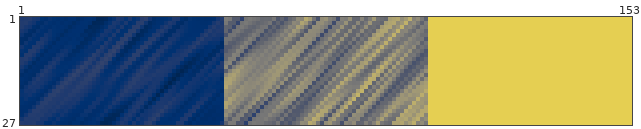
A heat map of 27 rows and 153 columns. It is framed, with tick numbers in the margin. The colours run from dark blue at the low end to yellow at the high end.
It is made of 1 by 3 panels. Panel 1,1: very low, slanting up to the right, faint in contrast. Panel 1,2: middling, slanting up to the right, strong in contrast. Panel 1,3: very high, flat.
